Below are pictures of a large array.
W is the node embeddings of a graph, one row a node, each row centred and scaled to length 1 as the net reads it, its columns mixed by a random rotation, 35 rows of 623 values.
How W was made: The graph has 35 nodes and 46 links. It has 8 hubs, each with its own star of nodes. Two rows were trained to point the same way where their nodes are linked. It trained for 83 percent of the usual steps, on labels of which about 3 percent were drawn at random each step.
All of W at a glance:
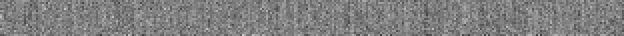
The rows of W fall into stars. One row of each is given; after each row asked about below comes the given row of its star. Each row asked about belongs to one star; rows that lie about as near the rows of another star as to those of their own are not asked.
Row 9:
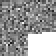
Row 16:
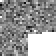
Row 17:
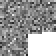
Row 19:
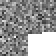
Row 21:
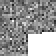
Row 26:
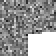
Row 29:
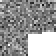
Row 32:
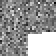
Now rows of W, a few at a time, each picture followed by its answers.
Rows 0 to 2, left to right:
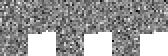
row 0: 26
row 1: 29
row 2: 32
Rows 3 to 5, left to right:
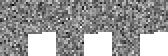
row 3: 17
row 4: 16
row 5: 26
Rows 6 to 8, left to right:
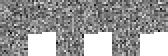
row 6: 29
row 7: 17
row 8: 17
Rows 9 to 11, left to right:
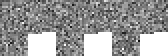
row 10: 29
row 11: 19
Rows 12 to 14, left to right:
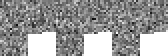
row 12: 9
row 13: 19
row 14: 21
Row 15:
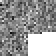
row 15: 16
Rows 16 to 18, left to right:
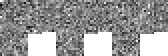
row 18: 21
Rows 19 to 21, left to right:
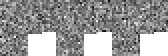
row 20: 32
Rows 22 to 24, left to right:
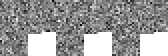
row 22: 32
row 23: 19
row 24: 21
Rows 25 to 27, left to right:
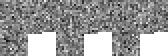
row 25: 19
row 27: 9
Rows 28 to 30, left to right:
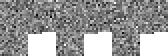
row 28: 29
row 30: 16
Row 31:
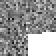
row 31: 9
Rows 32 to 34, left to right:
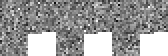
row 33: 19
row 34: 9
